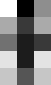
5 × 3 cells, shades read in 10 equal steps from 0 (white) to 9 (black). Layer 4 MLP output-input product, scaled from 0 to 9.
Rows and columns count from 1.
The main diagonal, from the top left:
0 7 7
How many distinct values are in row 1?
3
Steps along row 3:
up down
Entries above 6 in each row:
1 1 2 1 0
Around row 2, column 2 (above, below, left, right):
9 8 3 3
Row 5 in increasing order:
2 2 6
